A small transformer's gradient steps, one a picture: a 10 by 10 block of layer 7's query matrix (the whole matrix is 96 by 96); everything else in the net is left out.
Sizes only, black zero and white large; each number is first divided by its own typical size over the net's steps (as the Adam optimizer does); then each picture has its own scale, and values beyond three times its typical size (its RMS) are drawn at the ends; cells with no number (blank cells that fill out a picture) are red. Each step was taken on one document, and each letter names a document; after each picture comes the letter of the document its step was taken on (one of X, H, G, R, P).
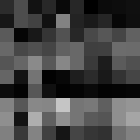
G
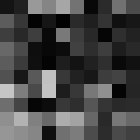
G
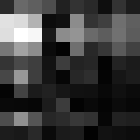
G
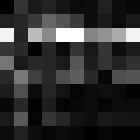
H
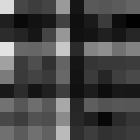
G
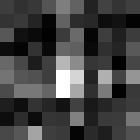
H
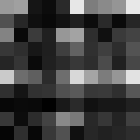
H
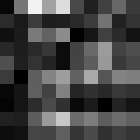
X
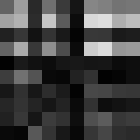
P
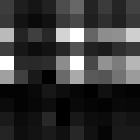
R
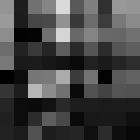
X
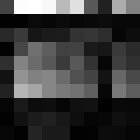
X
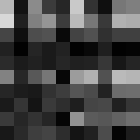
H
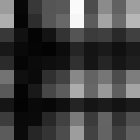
R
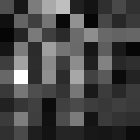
X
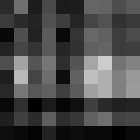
P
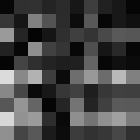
G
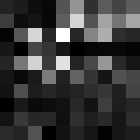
H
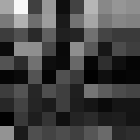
P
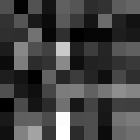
X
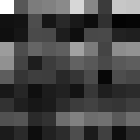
R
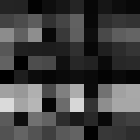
G
